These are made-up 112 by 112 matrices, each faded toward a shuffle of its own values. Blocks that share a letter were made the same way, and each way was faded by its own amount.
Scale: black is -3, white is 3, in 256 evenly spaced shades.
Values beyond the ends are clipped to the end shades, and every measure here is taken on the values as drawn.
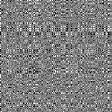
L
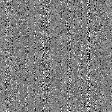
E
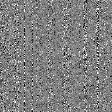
E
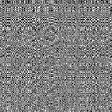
L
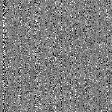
E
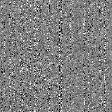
E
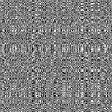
L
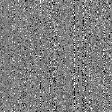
E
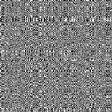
L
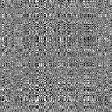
L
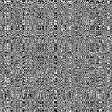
L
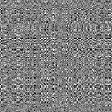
L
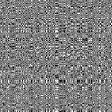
L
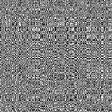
L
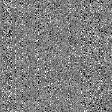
E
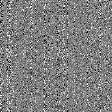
E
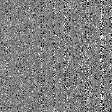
E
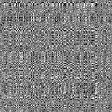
L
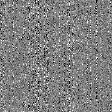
E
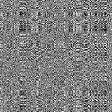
L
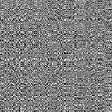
L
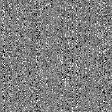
E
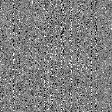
E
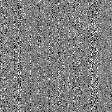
E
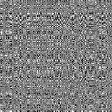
L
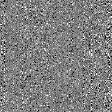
E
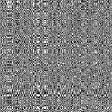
L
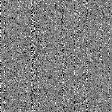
E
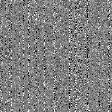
E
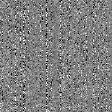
E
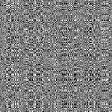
L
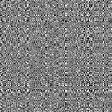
L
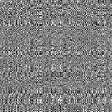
L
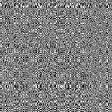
L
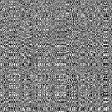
L
